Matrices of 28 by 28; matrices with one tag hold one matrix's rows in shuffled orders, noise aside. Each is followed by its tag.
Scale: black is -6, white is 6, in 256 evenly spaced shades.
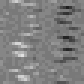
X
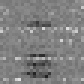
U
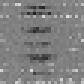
U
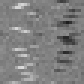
X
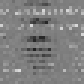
U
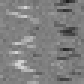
X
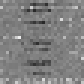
U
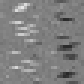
X
